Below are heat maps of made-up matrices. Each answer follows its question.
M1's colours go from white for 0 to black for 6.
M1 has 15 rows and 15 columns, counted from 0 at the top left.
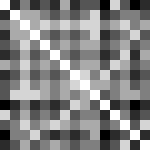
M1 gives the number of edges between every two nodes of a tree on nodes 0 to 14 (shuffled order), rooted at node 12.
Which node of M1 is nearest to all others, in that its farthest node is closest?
2
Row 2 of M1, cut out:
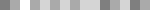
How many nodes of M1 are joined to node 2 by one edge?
5
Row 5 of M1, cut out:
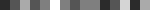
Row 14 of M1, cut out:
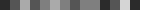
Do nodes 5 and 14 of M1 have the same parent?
yes
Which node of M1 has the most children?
2
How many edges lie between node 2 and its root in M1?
1
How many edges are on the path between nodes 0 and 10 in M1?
6
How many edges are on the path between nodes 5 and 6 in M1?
3
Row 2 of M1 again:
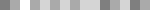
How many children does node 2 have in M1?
4
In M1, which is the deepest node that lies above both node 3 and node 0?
2
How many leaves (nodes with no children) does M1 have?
7
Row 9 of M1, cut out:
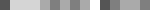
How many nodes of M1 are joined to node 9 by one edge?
3
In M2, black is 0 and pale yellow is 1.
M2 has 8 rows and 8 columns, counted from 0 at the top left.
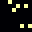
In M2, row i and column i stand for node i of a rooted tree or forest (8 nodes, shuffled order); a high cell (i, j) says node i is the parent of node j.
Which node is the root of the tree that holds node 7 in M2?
1
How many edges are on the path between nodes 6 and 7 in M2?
1
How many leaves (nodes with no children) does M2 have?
4
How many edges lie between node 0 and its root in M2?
0
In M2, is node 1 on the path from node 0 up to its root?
no
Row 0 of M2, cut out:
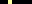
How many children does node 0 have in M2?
1
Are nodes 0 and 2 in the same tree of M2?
yes
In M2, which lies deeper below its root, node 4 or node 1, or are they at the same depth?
node 4
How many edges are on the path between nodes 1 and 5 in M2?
2
